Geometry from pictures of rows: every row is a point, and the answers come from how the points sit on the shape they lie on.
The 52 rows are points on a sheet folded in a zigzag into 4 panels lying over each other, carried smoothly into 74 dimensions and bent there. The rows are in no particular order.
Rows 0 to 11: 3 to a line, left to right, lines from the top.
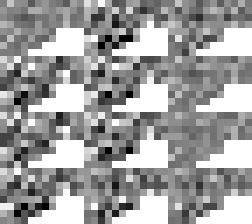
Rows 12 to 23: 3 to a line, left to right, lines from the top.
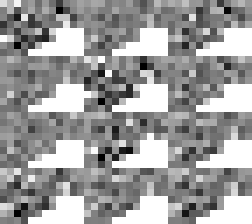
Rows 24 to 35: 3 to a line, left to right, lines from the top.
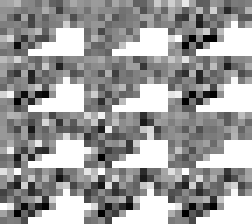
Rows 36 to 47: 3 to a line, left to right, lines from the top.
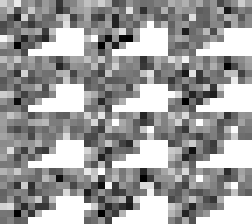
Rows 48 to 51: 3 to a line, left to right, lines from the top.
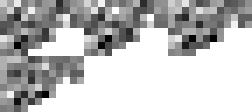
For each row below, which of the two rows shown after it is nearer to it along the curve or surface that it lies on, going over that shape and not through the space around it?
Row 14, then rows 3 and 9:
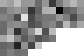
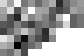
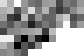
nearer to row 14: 9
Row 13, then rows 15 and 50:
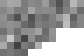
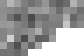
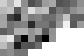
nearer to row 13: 15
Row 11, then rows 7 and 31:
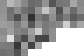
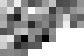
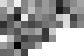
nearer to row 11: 31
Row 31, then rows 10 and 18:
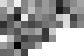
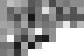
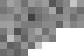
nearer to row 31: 18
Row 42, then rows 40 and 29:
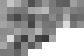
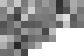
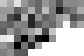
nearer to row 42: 40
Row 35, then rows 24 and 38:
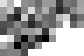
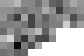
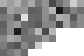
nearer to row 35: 24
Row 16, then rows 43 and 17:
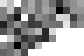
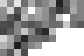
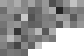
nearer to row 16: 17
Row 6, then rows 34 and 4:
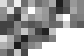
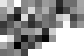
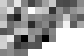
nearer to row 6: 4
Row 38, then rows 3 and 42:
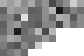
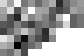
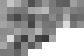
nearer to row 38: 42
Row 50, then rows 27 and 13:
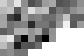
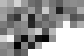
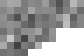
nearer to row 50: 13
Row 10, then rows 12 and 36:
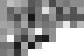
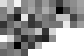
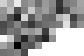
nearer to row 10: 12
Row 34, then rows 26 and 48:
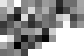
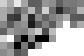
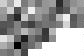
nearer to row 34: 26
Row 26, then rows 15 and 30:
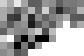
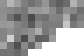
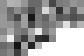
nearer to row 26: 30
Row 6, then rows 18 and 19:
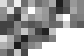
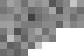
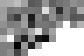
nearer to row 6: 18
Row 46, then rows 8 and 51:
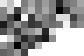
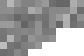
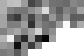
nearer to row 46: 51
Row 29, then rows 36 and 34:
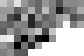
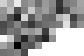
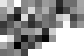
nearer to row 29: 34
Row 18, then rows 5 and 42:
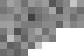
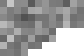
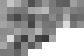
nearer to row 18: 42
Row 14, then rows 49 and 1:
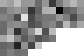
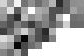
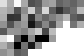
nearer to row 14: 1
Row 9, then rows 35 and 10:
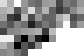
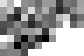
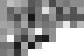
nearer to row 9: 35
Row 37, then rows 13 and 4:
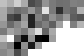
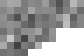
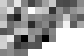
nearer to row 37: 13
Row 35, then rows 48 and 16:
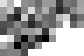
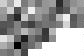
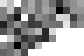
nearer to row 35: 16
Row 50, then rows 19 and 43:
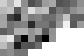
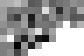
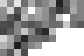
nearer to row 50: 43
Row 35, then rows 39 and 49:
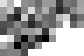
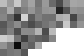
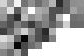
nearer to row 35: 39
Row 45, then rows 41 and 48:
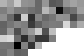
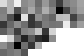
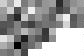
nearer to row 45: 41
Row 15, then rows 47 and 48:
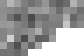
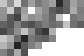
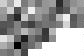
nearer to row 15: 48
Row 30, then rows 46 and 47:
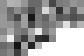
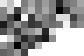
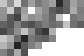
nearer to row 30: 46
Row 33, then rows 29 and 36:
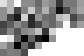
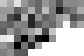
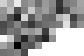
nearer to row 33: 29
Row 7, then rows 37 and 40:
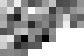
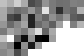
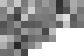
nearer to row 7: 40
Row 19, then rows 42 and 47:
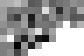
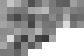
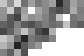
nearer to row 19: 42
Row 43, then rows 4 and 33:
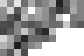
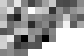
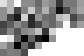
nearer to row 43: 4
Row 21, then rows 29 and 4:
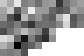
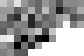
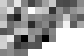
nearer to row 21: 4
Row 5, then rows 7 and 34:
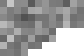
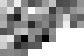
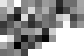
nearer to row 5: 7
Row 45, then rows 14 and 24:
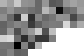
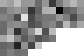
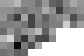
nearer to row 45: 14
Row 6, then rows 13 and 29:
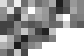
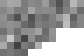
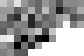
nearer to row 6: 13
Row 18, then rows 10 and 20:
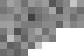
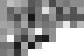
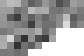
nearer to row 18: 20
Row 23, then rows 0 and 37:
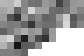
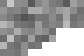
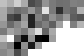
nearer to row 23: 0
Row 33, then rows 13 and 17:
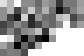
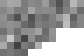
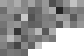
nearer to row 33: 17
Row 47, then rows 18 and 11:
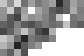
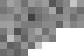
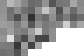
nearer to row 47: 18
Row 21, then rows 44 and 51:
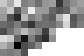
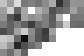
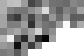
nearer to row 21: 44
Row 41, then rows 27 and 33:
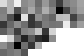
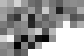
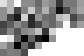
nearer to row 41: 33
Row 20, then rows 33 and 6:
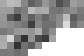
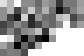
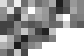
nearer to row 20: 6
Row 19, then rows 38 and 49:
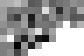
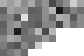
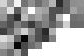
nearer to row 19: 38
